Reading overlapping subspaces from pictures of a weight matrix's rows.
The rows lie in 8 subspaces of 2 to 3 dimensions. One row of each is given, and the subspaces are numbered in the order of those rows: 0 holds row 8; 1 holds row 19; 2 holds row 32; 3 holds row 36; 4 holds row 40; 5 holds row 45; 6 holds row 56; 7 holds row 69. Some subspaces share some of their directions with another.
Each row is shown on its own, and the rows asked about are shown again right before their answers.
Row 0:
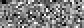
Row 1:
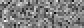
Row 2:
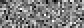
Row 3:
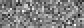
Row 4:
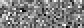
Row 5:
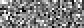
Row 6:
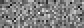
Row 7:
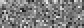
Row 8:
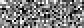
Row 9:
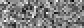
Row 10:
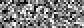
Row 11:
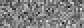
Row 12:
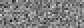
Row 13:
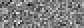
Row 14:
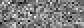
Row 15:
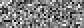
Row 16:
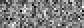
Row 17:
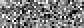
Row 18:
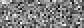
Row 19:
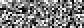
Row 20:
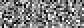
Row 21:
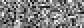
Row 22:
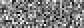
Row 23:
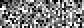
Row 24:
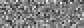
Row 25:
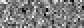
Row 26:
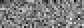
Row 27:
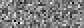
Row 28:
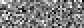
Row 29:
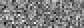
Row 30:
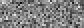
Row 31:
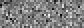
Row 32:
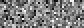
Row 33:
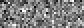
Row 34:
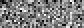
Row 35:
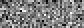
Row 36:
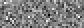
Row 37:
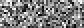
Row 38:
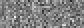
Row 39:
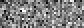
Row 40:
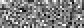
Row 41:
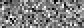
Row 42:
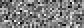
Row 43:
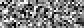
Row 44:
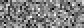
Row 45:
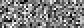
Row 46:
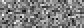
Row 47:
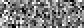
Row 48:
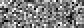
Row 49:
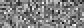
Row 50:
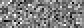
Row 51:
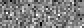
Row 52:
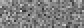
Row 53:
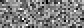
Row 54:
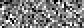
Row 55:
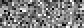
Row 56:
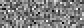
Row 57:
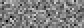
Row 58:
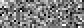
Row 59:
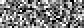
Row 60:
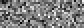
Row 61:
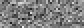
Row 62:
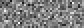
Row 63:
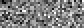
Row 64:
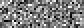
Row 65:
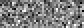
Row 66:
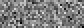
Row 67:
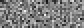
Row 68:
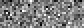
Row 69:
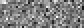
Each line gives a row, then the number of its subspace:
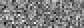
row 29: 2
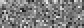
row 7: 4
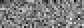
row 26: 4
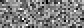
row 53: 6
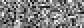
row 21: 1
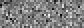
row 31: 3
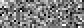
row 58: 2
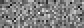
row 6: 0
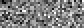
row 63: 1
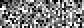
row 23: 3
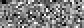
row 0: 7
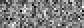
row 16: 5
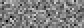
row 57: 3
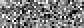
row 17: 0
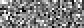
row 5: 1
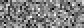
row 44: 1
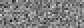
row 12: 2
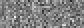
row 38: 1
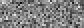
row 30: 7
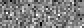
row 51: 6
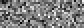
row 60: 1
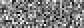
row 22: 2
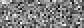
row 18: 7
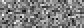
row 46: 1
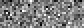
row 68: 6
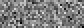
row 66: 4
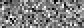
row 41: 3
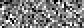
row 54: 3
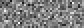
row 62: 5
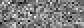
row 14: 7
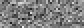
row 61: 7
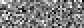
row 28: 1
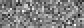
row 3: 0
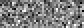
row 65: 6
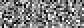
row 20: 5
